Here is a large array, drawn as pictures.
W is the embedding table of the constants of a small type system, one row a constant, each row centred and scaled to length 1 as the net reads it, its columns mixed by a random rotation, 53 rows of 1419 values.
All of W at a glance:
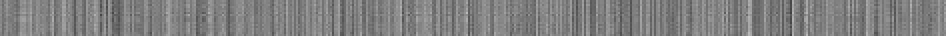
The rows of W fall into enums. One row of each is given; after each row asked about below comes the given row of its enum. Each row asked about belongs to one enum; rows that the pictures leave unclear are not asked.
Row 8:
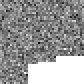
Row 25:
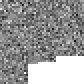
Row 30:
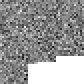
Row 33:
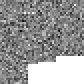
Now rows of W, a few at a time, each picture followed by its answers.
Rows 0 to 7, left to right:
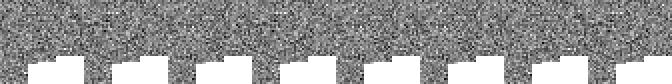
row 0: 8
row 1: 33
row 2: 30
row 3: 33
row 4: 30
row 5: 30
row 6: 8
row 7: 33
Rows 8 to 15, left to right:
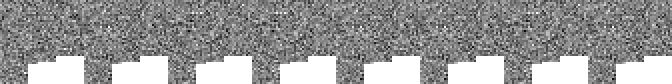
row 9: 30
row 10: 33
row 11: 33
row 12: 30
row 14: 33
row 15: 30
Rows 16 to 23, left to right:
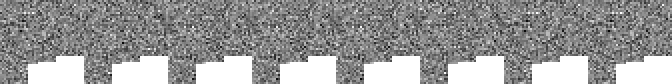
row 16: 33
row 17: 8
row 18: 30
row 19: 30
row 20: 30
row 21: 25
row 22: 33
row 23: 33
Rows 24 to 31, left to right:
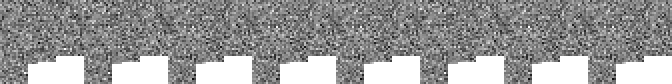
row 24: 8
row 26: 30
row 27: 30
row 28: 30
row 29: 25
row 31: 30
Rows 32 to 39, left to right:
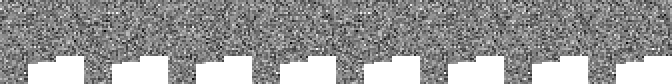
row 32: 25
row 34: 30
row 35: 8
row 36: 33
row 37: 25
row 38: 25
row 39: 8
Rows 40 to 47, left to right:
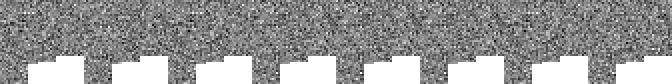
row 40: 33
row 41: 30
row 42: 33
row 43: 25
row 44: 25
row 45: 25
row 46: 33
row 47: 8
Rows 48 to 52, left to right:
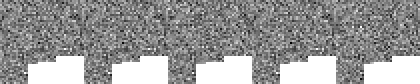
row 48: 8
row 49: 8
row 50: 25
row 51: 8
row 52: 30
